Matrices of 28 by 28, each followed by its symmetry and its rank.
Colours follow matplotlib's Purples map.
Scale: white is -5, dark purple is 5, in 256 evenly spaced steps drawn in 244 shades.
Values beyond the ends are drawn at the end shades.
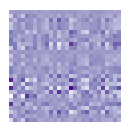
neither, rank three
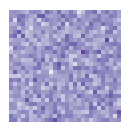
neither, full rank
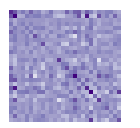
symmetric, rank five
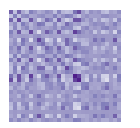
symmetric, rank three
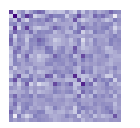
symmetric, rank three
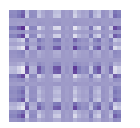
neither, rank one
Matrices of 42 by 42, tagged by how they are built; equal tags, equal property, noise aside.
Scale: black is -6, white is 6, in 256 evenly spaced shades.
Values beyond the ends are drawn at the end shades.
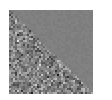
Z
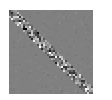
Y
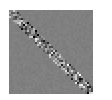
Y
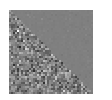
Z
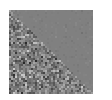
Z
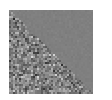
Z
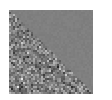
Z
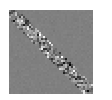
Y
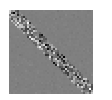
Y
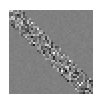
Y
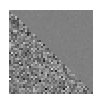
Z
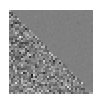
Z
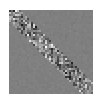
Y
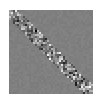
Y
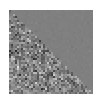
Z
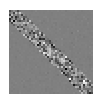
Y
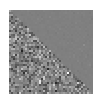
Z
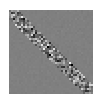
Y
